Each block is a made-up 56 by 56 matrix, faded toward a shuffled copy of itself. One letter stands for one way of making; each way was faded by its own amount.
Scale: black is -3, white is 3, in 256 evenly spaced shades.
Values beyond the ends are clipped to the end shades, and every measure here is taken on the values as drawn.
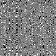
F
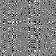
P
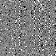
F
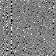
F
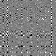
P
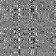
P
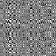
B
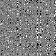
F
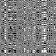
B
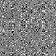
F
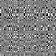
B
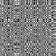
B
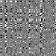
P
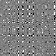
P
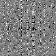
F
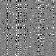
P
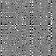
P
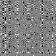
P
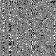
F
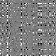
P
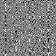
F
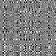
B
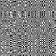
B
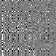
P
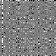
P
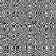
B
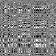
B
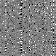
F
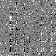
F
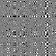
P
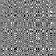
B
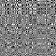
B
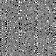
F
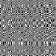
B
